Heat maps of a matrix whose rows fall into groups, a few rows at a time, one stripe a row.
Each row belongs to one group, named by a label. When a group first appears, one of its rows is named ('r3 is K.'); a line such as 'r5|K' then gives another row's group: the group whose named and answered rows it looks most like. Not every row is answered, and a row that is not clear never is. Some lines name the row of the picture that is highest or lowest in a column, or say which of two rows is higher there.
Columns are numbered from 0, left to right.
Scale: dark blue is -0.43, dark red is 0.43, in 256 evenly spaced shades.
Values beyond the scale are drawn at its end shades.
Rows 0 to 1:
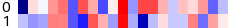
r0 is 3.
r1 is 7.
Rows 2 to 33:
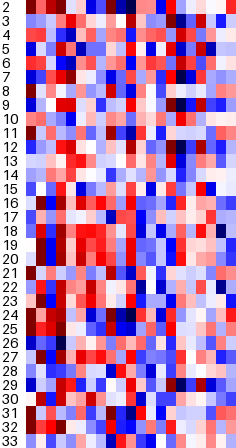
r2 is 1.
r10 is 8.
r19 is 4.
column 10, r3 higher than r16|Yes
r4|8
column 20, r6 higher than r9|Yes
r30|4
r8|1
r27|4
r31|1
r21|1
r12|7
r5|7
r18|4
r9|7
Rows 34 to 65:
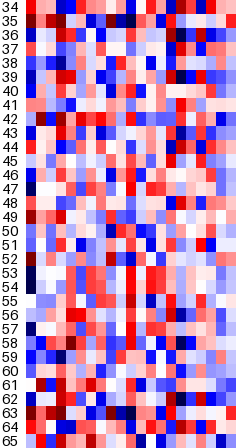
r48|8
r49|1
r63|1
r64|8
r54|3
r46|3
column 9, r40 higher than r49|Yes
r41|8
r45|7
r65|4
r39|7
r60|7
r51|7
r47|3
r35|1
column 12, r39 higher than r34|No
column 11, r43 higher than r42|Yes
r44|8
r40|3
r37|8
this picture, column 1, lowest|58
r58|7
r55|7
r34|8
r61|4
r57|3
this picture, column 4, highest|58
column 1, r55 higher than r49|No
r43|7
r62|7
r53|3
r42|4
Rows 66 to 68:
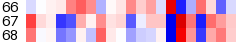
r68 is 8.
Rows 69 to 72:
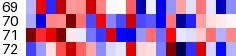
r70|7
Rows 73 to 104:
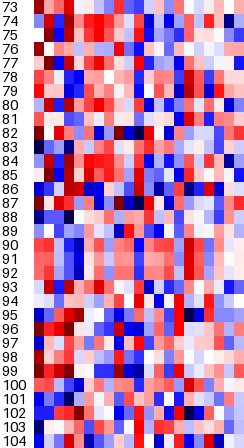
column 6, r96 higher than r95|No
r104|7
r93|4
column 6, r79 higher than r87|Yes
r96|1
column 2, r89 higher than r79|No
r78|8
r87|1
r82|1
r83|3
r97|3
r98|1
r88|3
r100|8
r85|4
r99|1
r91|8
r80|4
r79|8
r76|1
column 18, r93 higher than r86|Yes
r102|7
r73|1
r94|7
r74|4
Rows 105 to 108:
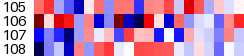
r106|1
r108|3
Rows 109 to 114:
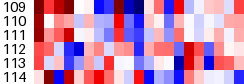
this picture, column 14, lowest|113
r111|1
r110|1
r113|8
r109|1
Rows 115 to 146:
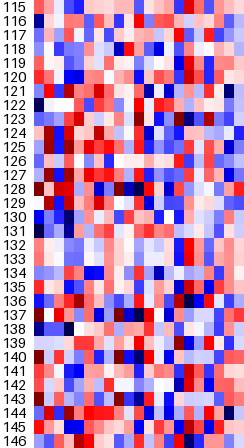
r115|8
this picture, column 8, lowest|118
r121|4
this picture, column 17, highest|123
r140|1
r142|8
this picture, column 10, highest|123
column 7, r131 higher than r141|Yes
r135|8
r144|4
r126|7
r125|4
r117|7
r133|8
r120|8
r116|3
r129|4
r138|3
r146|7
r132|8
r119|8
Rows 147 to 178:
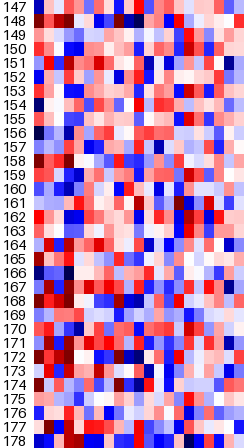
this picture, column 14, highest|161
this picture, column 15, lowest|178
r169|7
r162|8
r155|8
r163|8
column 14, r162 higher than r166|No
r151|4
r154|3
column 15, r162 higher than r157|Yes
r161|7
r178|7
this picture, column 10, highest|161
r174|1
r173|4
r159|8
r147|3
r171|4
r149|8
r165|1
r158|1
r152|3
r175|8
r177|4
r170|8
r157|7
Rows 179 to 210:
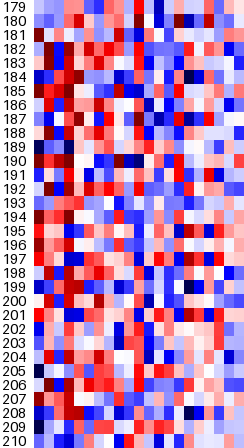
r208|7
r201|8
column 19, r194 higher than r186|Yes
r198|4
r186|4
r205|3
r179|7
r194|1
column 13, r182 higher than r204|Yes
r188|4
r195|8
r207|1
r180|7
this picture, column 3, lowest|189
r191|7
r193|7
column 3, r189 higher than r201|No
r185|1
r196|1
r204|4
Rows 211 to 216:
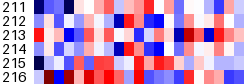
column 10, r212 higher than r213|Yes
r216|4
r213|8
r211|3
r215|3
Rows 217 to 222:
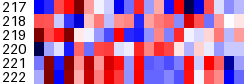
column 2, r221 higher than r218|No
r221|4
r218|8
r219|1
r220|3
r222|4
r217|7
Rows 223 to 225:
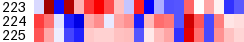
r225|8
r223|4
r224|8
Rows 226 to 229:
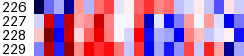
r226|3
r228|4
